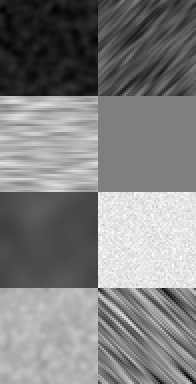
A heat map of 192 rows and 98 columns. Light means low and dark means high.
The table splits into 4 rows of 2 panels. Panel 1,1: very high, blotchy, faint in contrast. Panel 1,2: high, slanting up to the right. Panel 2,1: low, streaked across. Panel 2,2: middling, flat. Panel 3,1: high, smooth, faint in contrast. Panel 3,2: very low, fine-grained, faint in contrast. Panel 4,1: low, blotchy, faint in contrast. Panel 4,2: middling, slanting down to the right, strong in contrast.
